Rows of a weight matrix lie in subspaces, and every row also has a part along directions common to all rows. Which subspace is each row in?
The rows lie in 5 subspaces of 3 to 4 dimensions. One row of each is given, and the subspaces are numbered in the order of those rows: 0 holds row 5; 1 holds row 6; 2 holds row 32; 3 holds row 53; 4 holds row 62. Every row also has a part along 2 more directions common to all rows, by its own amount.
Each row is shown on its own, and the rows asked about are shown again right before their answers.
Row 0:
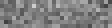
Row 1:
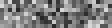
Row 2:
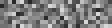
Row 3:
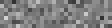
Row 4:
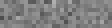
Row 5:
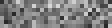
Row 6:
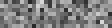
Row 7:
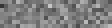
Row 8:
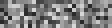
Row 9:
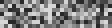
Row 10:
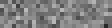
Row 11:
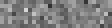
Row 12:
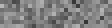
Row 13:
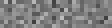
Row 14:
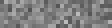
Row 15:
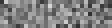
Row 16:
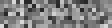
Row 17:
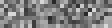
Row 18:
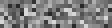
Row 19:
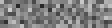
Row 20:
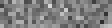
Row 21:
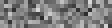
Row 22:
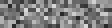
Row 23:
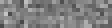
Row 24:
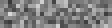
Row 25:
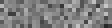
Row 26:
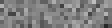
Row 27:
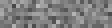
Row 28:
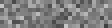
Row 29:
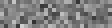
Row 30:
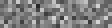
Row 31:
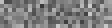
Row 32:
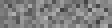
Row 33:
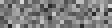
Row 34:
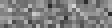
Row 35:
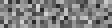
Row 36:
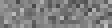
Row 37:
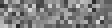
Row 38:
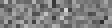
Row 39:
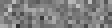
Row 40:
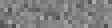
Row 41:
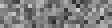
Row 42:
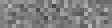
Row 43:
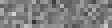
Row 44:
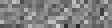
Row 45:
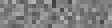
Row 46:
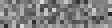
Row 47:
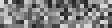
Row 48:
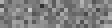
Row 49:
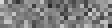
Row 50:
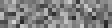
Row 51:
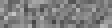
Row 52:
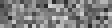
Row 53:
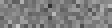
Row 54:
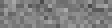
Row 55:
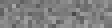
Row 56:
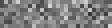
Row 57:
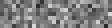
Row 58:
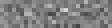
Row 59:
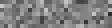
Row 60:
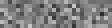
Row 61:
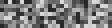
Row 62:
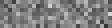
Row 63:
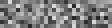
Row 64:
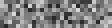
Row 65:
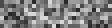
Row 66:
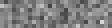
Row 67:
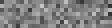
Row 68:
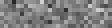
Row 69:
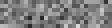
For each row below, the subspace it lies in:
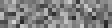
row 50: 3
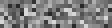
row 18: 2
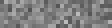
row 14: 3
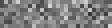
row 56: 0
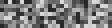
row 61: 1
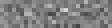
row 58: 2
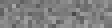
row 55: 2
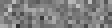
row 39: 4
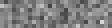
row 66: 3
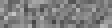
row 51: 4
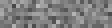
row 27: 2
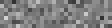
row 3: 4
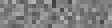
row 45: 1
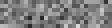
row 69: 4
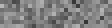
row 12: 4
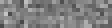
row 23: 0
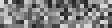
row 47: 0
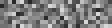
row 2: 1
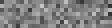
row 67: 3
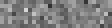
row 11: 4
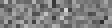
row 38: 1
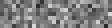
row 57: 2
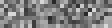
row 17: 1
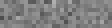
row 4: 1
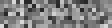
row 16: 0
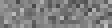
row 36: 0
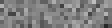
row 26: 1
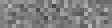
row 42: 2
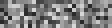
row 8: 2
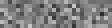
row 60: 2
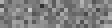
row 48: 3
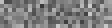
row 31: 3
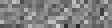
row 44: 4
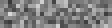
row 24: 0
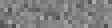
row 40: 4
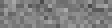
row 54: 0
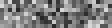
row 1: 2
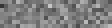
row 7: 1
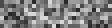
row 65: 2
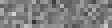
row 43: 0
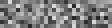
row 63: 2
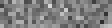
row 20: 0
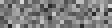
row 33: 3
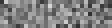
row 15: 3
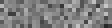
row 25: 1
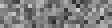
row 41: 4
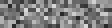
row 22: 2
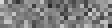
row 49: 0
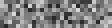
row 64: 4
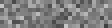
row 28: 4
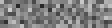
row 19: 3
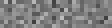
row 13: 1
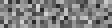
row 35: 1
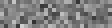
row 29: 3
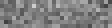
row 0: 0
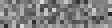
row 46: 3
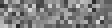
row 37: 4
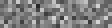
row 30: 1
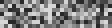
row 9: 3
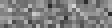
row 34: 4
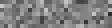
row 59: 3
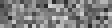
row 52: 2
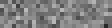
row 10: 2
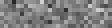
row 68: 0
